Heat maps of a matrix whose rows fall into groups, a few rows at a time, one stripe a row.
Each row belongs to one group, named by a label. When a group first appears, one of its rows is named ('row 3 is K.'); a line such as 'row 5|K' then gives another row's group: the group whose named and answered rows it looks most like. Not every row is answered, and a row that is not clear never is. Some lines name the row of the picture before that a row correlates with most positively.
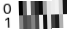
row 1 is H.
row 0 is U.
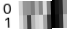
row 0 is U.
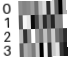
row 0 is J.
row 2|J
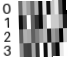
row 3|H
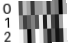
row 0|J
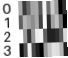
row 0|J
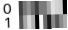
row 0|U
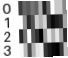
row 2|U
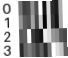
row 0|H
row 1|H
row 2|U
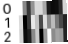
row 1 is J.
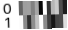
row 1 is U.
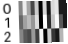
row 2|H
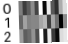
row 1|J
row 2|H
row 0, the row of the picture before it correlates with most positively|2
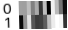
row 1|U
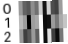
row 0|H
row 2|H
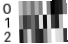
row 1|H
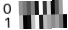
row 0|H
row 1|J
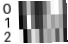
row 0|U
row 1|U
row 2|J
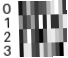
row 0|U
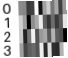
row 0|J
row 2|J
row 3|H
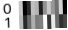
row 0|J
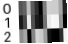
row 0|U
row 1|U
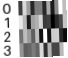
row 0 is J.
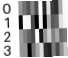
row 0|H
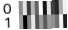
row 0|H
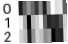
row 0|U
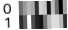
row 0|J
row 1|U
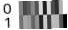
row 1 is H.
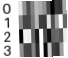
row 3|H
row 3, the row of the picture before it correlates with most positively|0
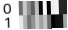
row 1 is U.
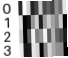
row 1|J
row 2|J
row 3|J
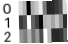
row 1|U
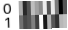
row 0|J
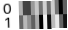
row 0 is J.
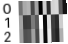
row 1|H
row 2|H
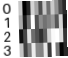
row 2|U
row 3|J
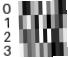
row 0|J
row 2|H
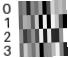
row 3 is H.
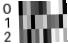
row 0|U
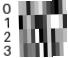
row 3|H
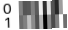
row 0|H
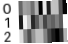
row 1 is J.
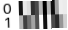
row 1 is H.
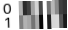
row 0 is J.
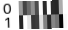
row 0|H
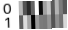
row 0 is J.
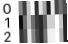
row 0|J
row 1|U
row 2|U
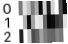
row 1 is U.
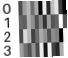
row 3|H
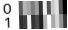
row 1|U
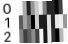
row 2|H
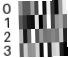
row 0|H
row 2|J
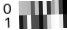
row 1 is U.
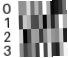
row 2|J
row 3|H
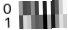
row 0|H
